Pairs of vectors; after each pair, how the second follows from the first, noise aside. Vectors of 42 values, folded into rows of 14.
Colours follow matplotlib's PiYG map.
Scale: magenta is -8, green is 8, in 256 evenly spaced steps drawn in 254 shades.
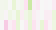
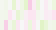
sign-scrambled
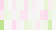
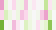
scaled up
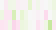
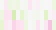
sign-scrambled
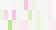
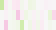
wrapped around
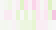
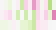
scaled up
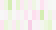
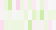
sign-scrambled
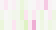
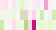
scaled up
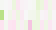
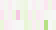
wrapped around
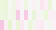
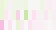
sign-scrambled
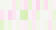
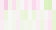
wrapped around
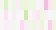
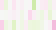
wrapped around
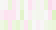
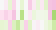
scaled up
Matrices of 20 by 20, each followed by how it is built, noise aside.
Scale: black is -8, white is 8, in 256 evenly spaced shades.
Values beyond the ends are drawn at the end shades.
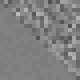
upper triangular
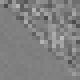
upper triangular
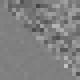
upper triangular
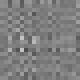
low rank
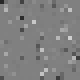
sparse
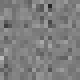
low rank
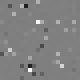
sparse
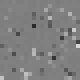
sparse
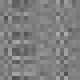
low rank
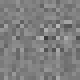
low rank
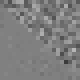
upper triangular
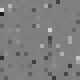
sparse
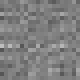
low rank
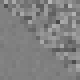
upper triangular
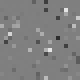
sparse
